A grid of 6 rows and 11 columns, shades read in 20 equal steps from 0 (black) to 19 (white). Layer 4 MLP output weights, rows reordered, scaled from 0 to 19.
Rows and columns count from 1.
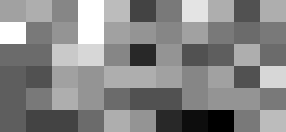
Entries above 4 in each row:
11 11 10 11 11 8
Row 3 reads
8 8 15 16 10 3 11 6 7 13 8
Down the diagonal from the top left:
12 9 15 11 8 11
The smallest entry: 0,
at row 6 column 9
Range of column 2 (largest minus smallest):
8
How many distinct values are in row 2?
6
